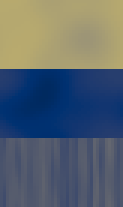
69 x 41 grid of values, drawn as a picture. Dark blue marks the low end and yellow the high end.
The table splits into 3 rows of 1 panel. Panel 1,1: high, smooth, faint in contrast. Panel 2,1: very low, smooth, faint in contrast. Panel 3,1: low, streaked downward, faint in contrast.
